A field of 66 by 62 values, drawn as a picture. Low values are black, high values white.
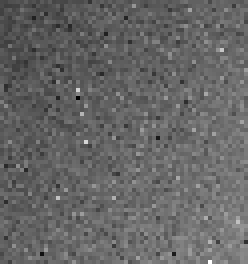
Neither half mirrors the other. Values rise toward the bottom right. The texture is fine-grained noise. There are no regular stripes. The distribution is heavy-tailed on both sides. The bottom right is the ninth with the highest average. The top left is the ninth with the lowest average.
